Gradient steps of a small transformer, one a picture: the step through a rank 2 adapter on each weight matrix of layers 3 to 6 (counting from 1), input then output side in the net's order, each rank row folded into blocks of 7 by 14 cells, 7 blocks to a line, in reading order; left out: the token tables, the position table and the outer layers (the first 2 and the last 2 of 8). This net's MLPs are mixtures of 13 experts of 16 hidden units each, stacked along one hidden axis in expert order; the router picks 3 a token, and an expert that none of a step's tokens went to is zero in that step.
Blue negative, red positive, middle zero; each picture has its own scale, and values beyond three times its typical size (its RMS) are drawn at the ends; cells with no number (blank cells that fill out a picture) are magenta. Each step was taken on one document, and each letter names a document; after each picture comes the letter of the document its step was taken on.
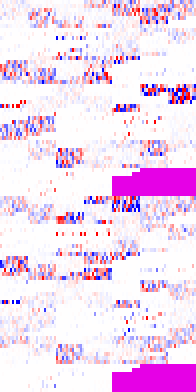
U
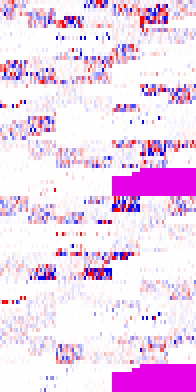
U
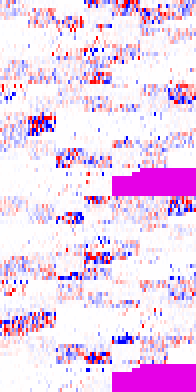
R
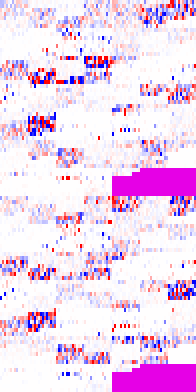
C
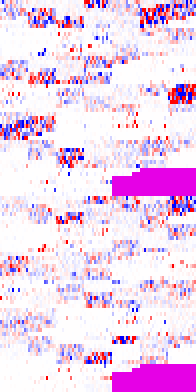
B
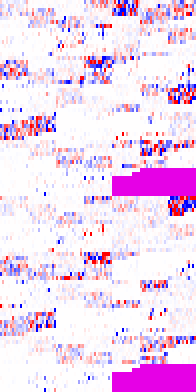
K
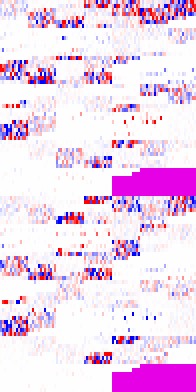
U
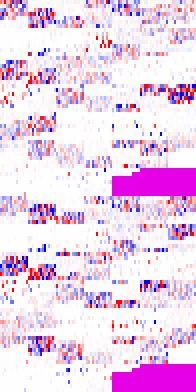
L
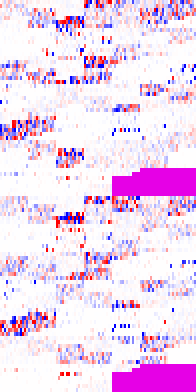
C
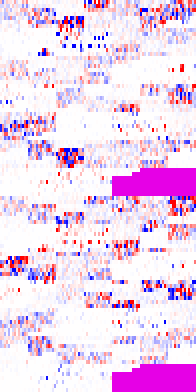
B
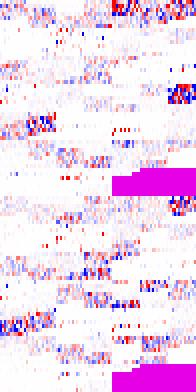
C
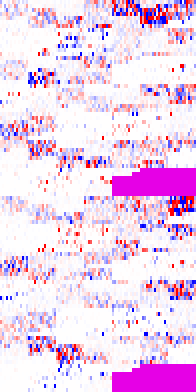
B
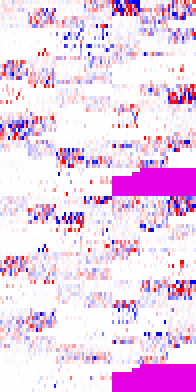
B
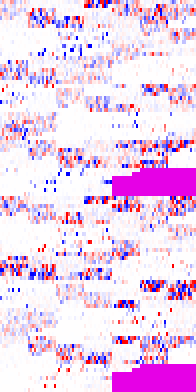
B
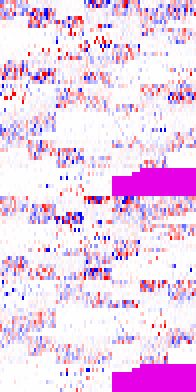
R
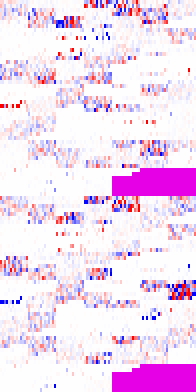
U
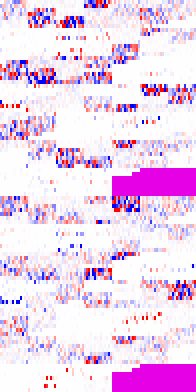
U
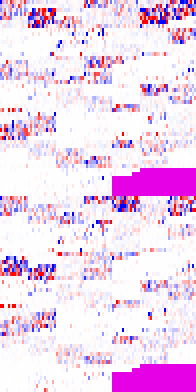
K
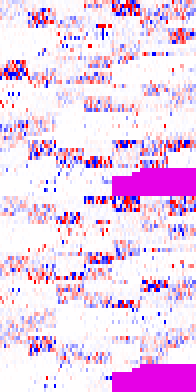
B
